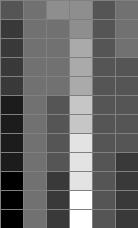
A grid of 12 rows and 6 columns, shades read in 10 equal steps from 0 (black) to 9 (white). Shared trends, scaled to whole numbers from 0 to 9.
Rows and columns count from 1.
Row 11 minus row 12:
0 0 0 0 0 0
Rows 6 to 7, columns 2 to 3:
4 3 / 4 3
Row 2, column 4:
5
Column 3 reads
5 4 4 4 4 3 3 3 3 2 2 2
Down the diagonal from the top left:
3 4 4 6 3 3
